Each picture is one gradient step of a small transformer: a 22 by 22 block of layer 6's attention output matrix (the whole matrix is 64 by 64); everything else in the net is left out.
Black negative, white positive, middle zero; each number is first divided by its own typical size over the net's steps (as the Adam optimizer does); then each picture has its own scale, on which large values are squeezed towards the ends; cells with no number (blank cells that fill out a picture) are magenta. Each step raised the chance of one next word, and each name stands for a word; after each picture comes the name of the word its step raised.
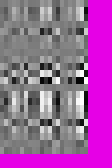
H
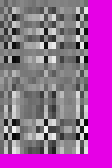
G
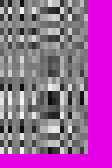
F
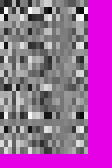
F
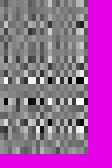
H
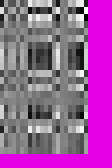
F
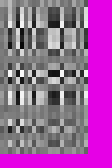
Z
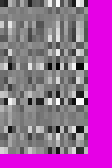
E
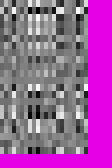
F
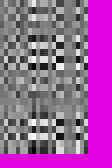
G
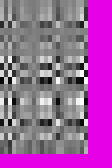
H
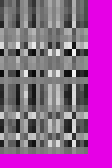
Z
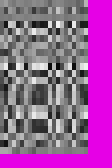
Z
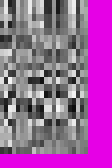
Z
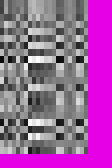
G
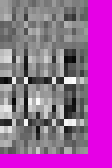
H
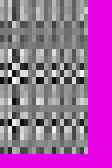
H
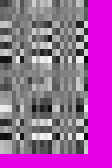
G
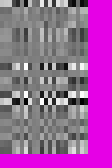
E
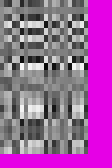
G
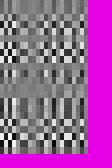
G
